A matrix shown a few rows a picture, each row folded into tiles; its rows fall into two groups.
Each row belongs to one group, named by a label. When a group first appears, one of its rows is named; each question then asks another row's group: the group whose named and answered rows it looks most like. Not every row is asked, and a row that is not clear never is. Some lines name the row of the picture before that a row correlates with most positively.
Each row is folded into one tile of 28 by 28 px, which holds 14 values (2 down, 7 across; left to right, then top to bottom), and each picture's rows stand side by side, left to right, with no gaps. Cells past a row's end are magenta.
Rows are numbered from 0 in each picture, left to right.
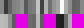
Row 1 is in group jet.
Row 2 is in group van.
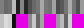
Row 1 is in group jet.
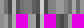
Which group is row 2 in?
van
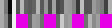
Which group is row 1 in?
jet
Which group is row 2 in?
jet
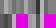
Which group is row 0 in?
van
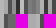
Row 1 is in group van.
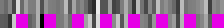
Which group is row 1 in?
jet
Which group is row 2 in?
jet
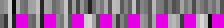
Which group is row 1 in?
jet
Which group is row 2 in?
jet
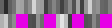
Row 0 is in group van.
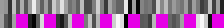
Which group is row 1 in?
van
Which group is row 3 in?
jet
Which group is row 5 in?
van
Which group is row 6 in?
van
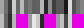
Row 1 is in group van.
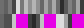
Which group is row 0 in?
van
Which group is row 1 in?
van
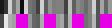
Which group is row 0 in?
jet
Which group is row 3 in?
jet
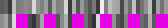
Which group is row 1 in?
van
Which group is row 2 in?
jet
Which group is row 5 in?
jet
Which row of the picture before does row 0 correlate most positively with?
2
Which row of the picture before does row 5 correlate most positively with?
3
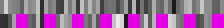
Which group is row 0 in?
van
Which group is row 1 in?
jet
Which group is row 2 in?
jet
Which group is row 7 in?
van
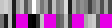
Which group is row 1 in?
van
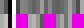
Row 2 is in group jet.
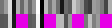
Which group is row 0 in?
jet
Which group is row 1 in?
jet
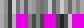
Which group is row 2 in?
van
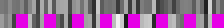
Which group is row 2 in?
jet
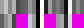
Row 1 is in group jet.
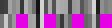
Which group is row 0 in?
jet
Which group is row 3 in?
jet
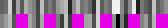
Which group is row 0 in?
jet
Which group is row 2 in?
jet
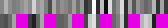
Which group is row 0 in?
van
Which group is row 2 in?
van
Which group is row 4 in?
jet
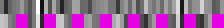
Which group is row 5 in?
van
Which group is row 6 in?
jet
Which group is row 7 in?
van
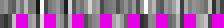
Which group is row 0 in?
van
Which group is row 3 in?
van
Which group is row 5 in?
van
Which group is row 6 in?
jet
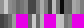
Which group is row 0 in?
van
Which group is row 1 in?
jet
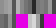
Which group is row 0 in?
jet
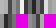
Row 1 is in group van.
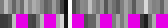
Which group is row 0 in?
van
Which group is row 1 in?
van
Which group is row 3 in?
van
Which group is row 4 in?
jet
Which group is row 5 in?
van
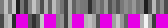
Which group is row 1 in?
van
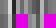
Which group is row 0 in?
jet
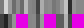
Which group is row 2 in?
jet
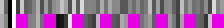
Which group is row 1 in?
jet
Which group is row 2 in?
van
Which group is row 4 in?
van
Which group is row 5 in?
jet
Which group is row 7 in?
van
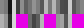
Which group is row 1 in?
van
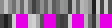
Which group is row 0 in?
van
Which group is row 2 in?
van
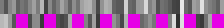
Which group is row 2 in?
van
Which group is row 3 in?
jet
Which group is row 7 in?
van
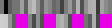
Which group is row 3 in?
jet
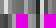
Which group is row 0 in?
van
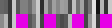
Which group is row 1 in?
jet
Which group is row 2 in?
van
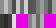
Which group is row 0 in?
van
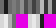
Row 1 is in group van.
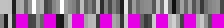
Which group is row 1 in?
van
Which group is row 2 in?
van
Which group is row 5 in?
van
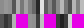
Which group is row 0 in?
van
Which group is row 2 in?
van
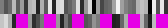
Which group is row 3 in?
van
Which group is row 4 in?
van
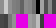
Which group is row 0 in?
van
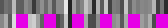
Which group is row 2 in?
jet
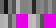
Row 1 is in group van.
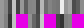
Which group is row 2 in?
van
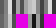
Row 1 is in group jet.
